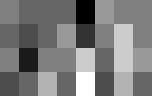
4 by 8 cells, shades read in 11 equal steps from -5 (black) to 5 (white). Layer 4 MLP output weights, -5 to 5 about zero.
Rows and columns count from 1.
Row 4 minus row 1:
-2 0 3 0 10 -3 2 -1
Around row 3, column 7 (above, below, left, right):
3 2 -1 1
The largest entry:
5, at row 4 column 5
